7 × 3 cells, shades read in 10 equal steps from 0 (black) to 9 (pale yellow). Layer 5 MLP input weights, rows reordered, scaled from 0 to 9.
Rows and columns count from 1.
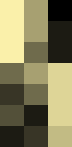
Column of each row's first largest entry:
1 1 1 3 3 3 3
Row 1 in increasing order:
0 6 9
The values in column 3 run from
0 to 8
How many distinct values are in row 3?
3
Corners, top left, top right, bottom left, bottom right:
9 0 1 7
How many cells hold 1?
4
